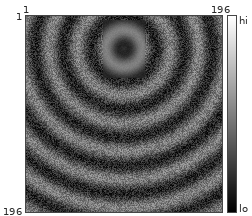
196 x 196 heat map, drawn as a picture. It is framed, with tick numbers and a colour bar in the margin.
Odd rows or columns: none. Slope: none. Calmest part: top middle. Rings: centred on the top middle. Odd patch: calmer, in the top middle.
